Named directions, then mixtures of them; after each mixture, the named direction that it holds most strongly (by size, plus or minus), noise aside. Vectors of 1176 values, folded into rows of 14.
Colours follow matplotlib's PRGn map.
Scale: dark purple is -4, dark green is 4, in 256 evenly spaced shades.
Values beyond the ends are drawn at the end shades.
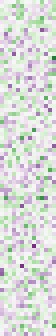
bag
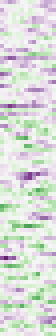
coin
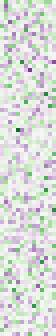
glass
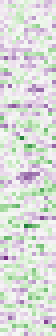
coin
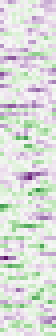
coin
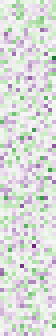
bag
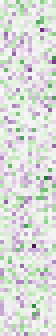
bag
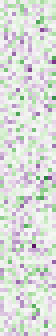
bag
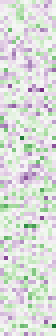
bag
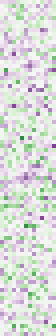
bag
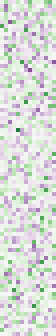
glass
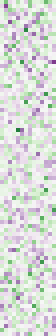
glass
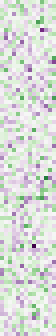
bag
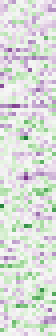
coin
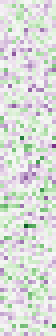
bag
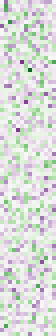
glass
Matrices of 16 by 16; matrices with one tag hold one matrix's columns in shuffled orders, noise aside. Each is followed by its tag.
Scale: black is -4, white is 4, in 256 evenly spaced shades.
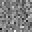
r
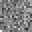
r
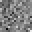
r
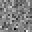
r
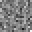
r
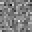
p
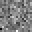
r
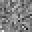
r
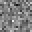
p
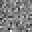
r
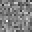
p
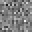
p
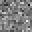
p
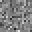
r
